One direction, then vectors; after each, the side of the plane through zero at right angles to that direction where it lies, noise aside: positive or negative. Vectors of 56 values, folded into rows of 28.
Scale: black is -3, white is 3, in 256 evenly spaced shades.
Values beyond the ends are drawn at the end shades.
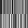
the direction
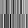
negative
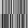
negative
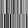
negative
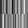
positive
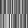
positive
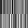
positive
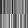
positive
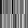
positive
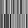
negative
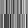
negative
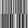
negative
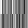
negative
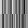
negative
